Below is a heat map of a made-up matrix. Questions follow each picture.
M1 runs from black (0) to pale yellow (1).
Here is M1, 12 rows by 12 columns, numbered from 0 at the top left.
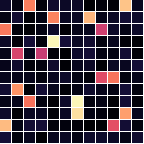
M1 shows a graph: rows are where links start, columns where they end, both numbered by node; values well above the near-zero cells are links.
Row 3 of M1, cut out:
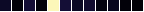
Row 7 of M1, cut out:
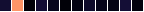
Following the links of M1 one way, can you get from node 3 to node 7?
yes
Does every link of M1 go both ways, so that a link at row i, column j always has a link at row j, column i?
yes
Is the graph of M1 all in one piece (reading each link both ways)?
no
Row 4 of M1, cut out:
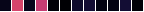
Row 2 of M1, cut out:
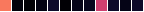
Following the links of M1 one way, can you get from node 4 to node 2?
no
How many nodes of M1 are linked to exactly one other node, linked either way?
2
